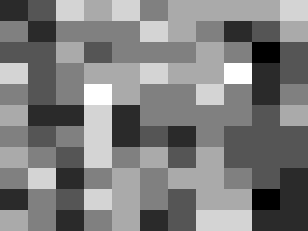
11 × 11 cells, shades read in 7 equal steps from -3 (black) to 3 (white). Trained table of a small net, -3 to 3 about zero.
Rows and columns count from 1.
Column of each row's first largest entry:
3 6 3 9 4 4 4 4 2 4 8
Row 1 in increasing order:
-2 -1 0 1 1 1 1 1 2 2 2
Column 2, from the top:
-1 -2 -1 -1 -1 -2 -1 0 2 0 0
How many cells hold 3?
2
